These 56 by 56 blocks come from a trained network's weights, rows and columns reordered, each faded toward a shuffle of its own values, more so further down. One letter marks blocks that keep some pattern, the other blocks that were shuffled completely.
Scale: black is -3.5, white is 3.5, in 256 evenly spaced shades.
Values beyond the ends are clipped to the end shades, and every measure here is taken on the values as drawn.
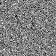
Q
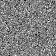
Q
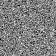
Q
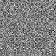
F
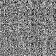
F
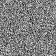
Q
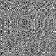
F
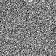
Q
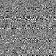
F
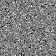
Q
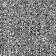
F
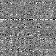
F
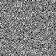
F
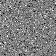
Q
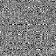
F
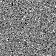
Q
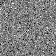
Q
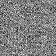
F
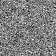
Q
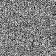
F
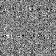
F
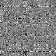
F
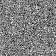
Q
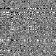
F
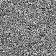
Q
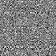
F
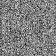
F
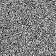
Q
